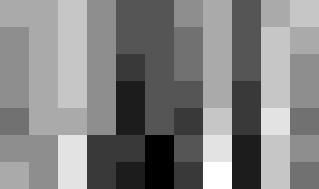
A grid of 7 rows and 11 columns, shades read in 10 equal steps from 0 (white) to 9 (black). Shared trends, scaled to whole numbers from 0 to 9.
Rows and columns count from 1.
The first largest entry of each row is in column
5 5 5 5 5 6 6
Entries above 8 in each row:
0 0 0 0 0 1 1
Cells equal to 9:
2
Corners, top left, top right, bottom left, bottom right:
3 2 3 5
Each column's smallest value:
3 3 1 4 6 6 4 0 6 1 2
